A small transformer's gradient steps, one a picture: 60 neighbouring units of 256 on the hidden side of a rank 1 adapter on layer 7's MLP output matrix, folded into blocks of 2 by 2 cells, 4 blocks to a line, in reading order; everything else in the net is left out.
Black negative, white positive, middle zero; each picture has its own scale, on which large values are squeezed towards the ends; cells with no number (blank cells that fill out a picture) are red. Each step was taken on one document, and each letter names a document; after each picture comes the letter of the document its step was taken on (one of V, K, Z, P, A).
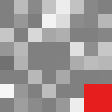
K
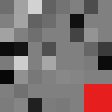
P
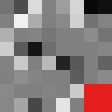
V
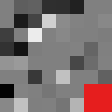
K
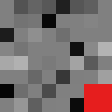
K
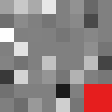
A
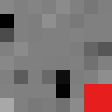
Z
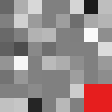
V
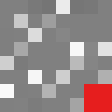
K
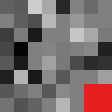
P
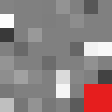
Z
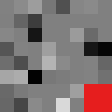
P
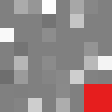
A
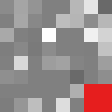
V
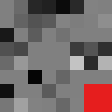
K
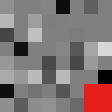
Z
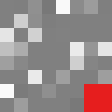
K
